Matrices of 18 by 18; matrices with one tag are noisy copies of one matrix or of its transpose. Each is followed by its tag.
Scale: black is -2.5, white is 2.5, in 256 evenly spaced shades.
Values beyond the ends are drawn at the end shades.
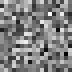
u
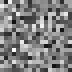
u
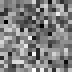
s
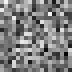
u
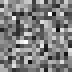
u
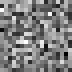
u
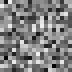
u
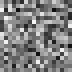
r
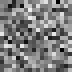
s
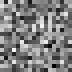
u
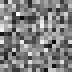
u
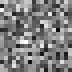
u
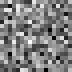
r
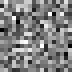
u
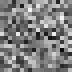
s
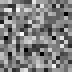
r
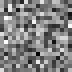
r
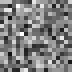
r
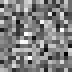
u
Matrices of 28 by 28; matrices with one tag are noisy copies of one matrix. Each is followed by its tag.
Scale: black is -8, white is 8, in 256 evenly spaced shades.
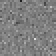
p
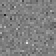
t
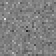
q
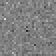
q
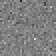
p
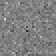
q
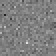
t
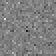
q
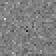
q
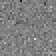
p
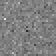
q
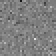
p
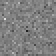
q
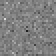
q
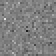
q
